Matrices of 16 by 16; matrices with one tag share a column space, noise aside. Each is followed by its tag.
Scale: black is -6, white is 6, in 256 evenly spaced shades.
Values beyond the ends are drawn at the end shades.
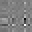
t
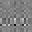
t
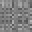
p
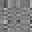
p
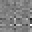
t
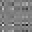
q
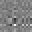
t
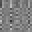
p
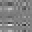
q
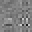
t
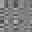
p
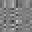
p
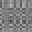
p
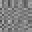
p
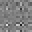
q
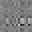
t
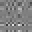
q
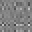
q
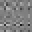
q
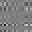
q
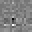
t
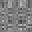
p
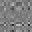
q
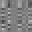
p
